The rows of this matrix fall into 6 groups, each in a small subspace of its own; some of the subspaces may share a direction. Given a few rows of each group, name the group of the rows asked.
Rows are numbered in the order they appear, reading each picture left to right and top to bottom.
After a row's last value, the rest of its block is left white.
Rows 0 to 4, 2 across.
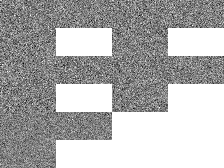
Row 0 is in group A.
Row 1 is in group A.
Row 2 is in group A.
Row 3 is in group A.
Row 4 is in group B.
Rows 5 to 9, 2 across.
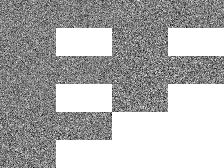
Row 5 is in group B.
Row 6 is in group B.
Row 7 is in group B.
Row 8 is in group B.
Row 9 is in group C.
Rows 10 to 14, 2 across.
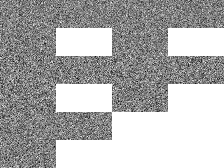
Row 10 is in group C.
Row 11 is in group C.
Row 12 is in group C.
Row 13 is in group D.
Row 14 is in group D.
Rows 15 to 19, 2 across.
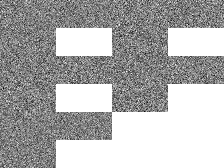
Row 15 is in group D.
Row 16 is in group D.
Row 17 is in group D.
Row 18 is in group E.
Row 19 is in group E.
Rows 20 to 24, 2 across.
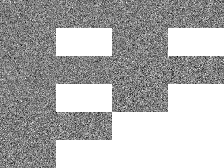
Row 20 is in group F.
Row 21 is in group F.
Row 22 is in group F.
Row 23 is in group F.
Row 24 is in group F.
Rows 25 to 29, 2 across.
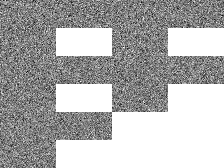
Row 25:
E
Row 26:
C
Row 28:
B
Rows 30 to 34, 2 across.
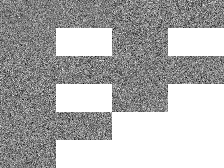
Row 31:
D
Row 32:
D
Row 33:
B
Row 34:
F
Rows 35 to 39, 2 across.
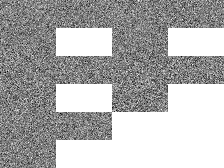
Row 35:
D
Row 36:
B
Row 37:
D
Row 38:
B
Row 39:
B
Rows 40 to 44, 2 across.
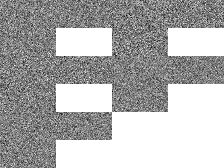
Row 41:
B
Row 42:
B
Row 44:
B
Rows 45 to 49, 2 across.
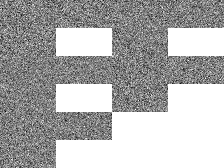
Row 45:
A
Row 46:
B
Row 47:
B
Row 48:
A
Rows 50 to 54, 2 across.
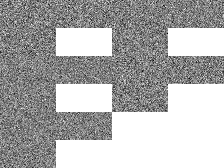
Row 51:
C
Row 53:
C
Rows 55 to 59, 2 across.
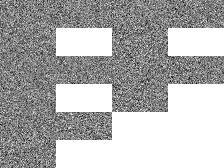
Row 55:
A
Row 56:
E
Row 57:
D
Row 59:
E
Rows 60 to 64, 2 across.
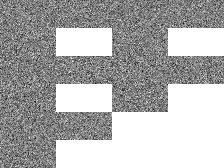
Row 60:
D
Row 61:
D
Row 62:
E
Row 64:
C
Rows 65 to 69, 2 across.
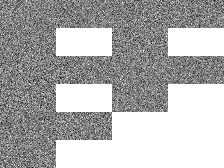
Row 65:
B
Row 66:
B
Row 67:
C
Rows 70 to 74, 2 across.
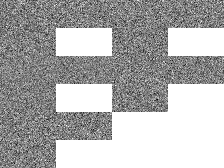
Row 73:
C
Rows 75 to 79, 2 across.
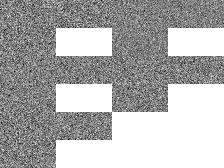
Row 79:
A
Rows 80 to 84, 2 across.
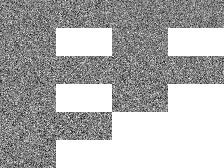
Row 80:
F
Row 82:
B
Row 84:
B
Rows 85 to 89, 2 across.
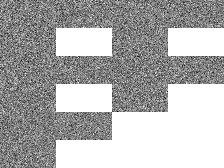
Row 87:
A
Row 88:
B
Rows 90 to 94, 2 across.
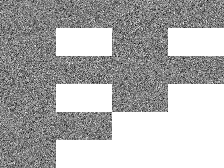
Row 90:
E
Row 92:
F
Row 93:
E
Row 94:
F
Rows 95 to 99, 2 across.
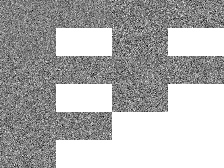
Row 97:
F
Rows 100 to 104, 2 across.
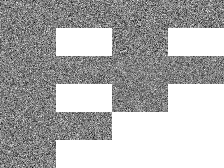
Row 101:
F
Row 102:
F
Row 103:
D
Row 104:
C
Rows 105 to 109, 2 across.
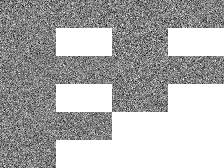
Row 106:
A
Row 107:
C
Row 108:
D
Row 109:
C
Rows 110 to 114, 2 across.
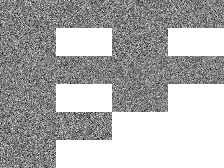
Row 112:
C
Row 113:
D
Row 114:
D
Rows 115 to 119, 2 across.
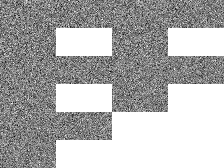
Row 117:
C
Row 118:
D
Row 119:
B
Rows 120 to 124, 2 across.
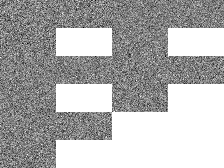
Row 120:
D
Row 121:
D
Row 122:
C
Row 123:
D
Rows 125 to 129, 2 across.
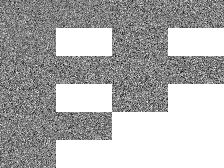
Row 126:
A
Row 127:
C
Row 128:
E
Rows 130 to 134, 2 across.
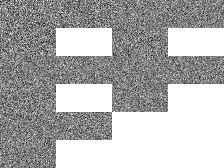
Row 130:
A
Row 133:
D
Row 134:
E
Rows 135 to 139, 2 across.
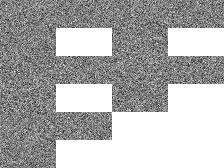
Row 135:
D
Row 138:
D
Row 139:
B
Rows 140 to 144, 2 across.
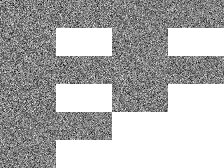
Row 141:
B
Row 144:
D
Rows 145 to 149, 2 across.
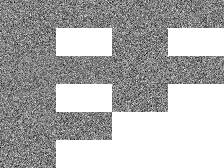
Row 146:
A
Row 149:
C
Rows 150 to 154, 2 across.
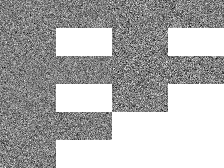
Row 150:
F
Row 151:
A
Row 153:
B
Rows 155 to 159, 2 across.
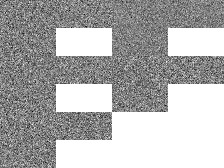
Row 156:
F
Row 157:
C
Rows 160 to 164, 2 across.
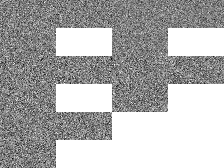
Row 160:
C
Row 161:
C
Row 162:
C
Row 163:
A
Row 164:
F
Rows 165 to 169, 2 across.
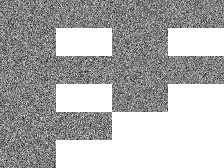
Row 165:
C
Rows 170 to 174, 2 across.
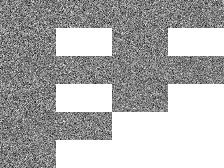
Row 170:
A
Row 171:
C
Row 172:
E
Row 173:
C
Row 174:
A
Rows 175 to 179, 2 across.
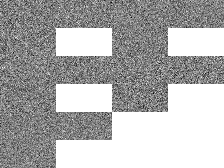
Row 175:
C
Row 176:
F
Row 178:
F
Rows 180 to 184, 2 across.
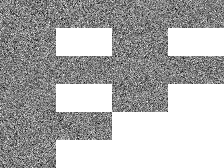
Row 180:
D
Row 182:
B
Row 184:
A
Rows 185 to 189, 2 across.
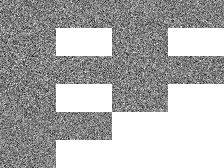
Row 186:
A
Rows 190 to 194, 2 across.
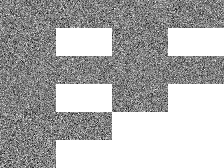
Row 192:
B
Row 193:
D
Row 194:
E
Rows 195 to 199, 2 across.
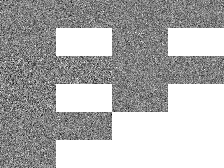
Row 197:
C
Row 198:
D
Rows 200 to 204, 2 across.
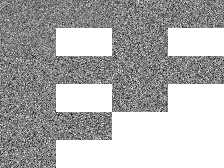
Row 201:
E
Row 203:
D
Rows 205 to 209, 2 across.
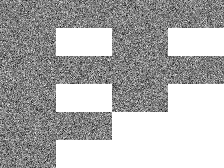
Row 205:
B
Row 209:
F
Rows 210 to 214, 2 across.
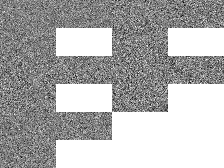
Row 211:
E
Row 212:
D
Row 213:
A
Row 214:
F
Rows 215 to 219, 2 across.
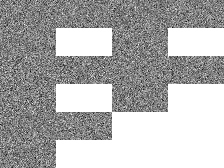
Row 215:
D
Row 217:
B
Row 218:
F
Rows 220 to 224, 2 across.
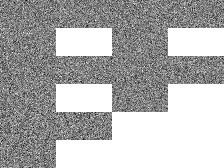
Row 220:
F
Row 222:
C
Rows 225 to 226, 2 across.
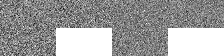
